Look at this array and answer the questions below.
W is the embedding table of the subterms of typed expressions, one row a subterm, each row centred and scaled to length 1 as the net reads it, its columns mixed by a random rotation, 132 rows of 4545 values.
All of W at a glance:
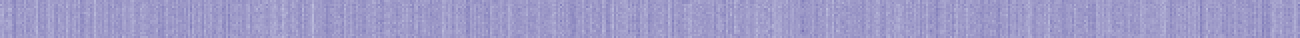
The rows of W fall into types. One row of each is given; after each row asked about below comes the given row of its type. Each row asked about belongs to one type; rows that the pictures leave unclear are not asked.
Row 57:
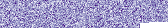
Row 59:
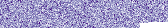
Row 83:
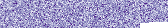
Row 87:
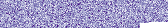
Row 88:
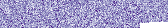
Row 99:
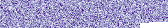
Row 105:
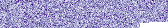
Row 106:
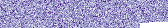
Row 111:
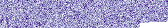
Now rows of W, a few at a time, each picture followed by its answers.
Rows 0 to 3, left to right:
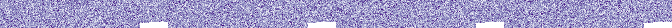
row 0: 88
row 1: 59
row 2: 106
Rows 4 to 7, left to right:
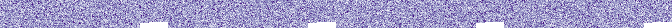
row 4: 105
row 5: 106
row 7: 59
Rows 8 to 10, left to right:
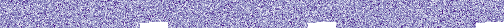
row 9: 59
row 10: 111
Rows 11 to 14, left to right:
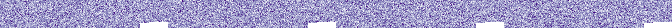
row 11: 87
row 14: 105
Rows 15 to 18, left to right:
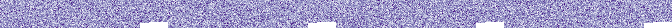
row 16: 99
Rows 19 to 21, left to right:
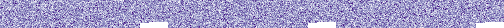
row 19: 99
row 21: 83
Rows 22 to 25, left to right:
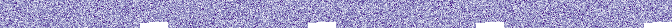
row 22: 83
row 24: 88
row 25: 59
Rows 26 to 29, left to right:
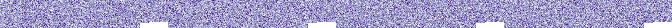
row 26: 105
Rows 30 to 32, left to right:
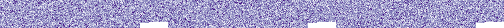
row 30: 57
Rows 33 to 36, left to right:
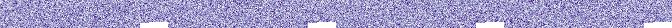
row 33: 83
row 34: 87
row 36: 87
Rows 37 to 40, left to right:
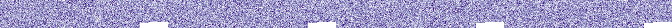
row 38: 87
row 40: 99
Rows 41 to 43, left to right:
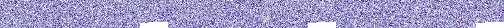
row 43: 105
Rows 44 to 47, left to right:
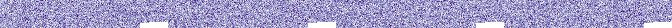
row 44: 111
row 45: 111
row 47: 111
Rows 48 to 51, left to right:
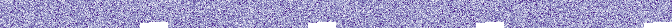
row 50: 111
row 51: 105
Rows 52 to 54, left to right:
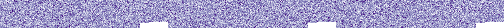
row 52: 87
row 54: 87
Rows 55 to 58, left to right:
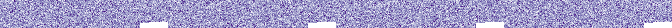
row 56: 57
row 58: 99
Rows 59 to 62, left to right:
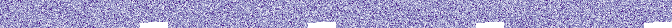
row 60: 59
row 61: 99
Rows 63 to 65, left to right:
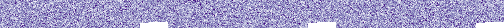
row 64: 105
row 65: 99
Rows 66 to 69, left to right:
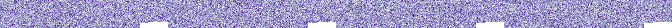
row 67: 87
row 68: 83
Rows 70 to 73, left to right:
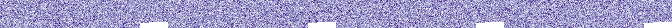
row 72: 106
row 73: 106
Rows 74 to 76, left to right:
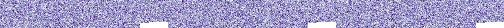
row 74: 99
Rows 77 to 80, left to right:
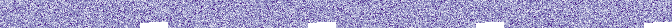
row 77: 83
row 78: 106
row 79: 106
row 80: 105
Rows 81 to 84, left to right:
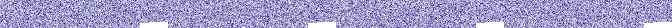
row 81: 111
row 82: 57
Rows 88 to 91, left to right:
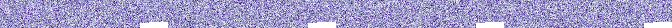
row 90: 57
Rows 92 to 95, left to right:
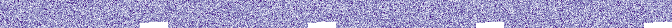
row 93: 59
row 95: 88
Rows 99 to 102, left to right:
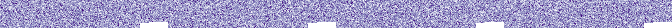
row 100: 57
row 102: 83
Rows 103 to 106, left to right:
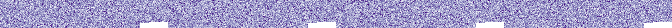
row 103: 87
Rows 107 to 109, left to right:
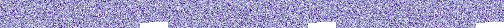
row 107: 106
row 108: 99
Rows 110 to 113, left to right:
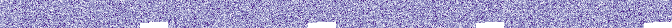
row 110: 105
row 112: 57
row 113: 111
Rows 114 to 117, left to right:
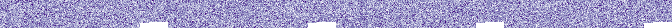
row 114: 105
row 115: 87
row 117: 57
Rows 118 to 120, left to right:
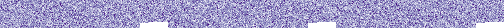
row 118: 59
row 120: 99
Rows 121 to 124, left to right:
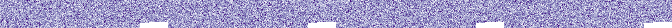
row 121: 111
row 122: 99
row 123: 87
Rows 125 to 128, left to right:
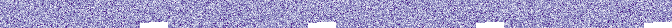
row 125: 87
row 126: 99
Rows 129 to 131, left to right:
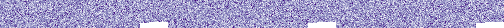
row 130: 111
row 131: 83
